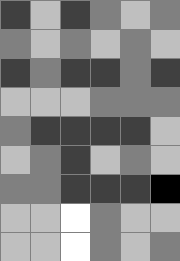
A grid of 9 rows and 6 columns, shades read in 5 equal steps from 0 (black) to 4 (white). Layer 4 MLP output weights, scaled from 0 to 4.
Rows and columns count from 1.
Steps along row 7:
same down same same down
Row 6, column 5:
2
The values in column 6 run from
0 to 3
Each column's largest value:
3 3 4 3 3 3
